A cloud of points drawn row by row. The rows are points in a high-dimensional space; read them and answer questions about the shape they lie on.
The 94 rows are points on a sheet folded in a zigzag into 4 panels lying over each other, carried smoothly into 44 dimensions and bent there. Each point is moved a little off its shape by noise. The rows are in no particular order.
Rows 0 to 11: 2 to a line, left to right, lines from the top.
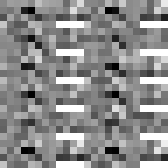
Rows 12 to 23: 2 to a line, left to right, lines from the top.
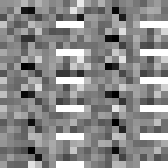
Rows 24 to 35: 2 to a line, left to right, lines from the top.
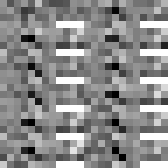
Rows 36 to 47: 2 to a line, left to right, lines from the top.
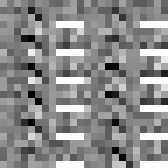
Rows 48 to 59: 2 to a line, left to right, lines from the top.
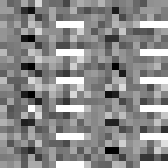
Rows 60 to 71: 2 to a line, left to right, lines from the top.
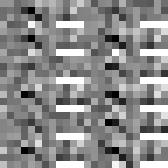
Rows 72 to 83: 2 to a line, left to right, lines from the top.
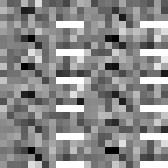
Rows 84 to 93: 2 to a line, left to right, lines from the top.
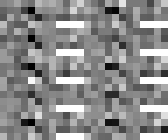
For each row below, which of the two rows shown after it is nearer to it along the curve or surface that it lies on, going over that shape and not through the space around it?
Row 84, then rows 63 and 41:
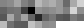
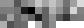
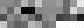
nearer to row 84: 63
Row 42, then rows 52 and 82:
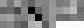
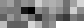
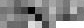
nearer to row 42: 82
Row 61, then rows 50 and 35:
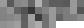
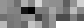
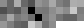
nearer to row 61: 50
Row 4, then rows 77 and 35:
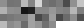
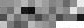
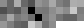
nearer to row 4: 77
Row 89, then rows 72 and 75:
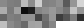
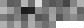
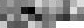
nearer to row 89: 72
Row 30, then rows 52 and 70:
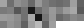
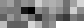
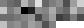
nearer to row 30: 52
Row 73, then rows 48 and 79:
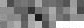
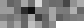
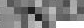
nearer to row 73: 79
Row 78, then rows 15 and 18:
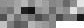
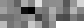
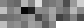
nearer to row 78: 18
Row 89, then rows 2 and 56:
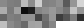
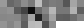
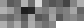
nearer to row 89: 56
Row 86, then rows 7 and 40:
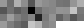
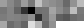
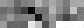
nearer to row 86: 7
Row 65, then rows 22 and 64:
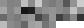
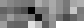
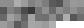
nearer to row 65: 64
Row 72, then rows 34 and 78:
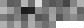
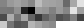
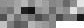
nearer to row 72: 78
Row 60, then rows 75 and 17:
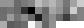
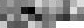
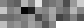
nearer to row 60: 75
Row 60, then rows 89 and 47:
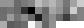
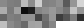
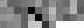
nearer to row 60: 47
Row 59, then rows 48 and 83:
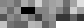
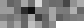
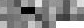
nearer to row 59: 83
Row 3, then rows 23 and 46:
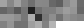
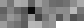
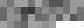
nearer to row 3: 23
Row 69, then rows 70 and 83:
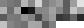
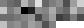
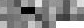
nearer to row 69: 70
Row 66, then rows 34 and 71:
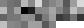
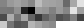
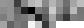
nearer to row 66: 34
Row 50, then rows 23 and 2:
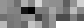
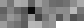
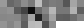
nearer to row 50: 23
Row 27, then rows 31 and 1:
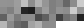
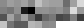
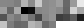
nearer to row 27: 1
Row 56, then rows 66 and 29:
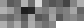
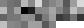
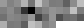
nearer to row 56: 66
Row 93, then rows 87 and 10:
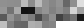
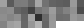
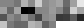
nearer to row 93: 10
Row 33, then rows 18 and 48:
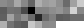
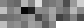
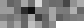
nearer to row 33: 48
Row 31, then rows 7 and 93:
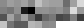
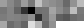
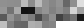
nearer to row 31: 93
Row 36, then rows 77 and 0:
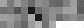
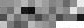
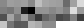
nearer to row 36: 0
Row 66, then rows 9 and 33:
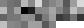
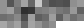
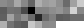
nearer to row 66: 9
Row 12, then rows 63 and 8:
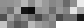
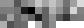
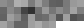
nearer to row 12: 8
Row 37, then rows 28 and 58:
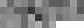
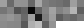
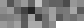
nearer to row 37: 58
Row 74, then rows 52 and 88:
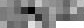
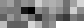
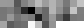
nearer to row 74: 52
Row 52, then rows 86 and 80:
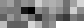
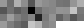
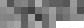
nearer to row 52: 86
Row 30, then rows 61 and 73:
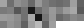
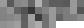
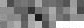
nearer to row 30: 73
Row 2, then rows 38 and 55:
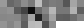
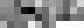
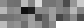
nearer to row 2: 38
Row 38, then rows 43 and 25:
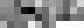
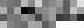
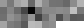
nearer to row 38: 25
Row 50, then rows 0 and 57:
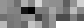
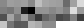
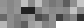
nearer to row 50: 0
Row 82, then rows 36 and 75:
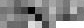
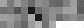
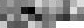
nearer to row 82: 75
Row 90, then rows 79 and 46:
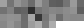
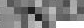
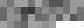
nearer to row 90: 79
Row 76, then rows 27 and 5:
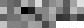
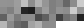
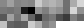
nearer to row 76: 27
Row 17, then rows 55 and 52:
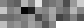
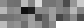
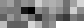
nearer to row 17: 55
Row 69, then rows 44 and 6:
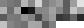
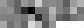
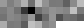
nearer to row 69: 6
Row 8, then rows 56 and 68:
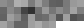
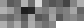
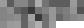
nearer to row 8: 56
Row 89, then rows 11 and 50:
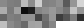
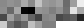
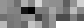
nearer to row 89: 11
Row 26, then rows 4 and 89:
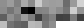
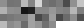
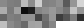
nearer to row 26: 89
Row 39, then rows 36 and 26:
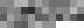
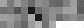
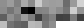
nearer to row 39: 26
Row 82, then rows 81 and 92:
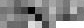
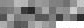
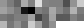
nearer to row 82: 92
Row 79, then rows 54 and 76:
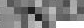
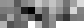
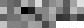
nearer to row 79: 54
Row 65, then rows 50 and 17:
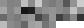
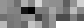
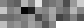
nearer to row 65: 17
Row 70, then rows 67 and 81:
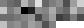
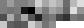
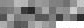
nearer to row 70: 81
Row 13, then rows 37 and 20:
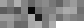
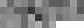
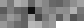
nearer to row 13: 37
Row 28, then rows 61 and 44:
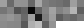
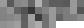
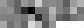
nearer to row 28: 44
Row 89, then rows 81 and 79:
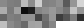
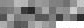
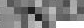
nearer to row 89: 81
